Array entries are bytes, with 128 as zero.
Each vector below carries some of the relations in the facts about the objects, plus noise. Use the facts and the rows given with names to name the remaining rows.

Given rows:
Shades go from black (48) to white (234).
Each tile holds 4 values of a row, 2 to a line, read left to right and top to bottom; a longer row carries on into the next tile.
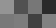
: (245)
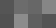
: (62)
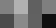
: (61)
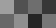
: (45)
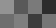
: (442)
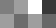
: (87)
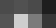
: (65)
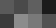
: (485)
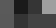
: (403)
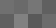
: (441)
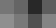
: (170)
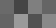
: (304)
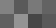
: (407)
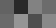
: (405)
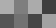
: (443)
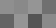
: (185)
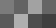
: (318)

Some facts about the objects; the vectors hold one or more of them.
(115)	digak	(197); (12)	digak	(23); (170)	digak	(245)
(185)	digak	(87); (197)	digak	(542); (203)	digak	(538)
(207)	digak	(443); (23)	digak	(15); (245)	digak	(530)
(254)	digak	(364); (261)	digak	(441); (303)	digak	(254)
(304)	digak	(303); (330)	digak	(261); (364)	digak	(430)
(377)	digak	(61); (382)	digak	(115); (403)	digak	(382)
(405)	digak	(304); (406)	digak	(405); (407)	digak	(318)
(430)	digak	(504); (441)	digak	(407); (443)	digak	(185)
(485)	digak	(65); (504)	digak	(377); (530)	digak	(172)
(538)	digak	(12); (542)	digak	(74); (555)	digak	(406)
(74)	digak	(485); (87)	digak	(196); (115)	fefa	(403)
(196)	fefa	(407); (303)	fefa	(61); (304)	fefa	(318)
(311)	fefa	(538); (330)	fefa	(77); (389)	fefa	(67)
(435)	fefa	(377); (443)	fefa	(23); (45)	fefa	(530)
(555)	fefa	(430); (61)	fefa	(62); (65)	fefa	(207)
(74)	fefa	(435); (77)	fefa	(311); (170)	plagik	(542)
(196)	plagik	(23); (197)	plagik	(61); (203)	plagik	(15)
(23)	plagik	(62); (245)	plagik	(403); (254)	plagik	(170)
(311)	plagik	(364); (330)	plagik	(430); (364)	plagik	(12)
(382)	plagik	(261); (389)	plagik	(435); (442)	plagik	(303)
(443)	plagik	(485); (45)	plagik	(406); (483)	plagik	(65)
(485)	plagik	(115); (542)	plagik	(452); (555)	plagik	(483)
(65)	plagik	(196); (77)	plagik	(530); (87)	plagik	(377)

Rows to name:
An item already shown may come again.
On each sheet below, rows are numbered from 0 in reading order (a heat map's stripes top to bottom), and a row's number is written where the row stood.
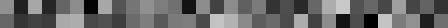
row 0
(382)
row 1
(430)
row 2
(261)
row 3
(555)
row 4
(389)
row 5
(406)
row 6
(203)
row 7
(45)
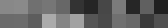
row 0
(207)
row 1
(542)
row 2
(197)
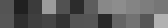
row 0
(403)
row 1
(115)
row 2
(207)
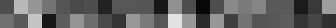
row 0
(377)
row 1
(74)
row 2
(485)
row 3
(330)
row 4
(364)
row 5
(403)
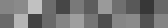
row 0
(196)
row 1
(435)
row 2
(170)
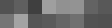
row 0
(452)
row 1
(504)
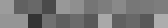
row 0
(254)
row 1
(207)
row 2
(207)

